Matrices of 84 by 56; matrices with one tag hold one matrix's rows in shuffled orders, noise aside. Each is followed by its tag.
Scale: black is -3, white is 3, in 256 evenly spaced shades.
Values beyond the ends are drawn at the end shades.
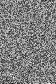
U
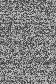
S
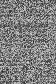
S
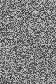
U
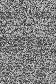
S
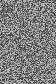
U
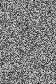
U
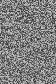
U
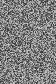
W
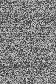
S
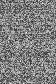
S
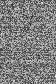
S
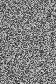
W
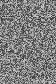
U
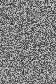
U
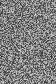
W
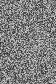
W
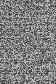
S
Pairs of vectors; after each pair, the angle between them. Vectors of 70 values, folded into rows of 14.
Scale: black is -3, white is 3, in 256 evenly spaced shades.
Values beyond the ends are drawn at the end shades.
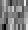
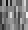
partly aligned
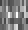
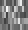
orthogonal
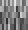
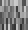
nearly parallel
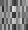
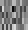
nearly opposite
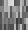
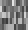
orthogonal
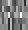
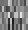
nearly parallel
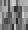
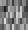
partly opposed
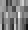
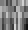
nearly parallel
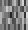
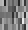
partly aligned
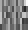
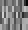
nearly opposite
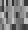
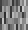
orthogonal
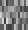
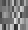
partly opposed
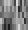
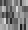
orthogonal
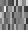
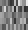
nearly parallel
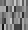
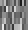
nearly opposite
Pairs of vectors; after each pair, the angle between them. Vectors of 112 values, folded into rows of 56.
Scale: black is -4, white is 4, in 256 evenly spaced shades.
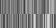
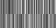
orthogonal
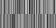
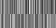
nearly opposite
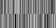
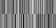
partly aligned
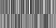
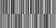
nearly parallel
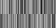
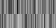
orthogonal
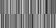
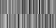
partly opposed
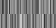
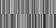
partly aligned
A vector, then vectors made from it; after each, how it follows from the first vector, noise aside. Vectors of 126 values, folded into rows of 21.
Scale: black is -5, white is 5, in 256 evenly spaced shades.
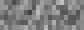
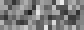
scaled up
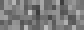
sign-scrambled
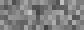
sign-scrambled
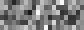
scaled up
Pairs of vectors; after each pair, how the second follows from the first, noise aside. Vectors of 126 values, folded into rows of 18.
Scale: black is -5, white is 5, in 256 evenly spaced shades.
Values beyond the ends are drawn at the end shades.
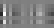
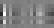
copied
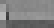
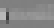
partly zeroed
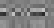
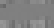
partly zeroed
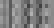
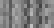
copied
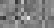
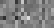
copied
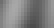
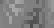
partly zeroed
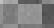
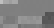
partly zeroed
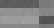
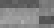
copied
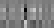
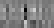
copied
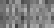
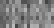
copied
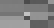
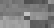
copied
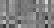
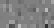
partly zeroed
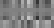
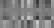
copied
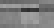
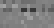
partly zeroed
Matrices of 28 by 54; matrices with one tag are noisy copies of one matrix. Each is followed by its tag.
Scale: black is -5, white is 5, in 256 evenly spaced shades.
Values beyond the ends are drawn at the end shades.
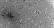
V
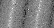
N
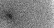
V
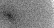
V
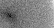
V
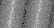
N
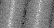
N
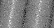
N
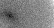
V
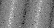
N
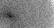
V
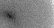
V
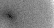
V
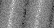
N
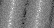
N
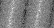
N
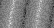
N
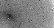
V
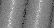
N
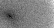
V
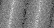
N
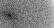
V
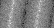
N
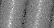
N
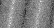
N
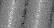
N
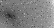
V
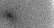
V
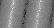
N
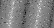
N
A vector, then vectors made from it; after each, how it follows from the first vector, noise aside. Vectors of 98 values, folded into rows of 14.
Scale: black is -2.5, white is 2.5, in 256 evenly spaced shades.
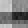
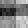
reversed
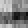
copied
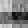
copied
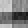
copied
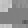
partly zeroed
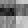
reversed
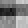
reversed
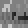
partly zeroed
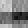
copied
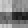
copied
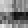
copied
